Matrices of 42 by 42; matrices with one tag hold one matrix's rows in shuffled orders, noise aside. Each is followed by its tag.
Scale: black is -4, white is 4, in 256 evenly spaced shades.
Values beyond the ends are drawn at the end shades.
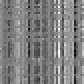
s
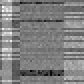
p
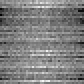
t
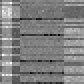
p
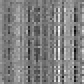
s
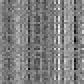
s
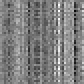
s
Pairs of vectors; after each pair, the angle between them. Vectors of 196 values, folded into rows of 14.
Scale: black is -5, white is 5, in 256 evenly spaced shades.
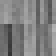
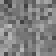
partly opposed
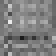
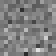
partly opposed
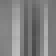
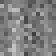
partly aligned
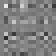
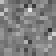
orthogonal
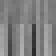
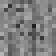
partly aligned
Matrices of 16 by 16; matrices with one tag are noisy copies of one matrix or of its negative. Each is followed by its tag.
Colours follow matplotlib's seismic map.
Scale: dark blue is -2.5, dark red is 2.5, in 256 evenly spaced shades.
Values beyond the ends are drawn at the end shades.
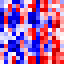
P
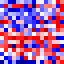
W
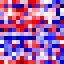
W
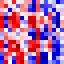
P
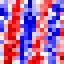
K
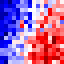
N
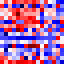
W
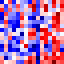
P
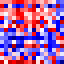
W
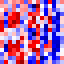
P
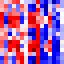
P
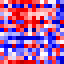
W
